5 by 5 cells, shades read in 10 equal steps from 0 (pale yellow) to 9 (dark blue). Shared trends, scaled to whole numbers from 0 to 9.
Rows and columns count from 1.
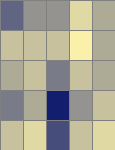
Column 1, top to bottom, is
6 2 3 5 2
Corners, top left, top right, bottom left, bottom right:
6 3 2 1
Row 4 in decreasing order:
9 5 4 3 2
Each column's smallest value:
2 1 2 0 1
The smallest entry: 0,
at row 2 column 4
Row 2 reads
2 2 2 0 3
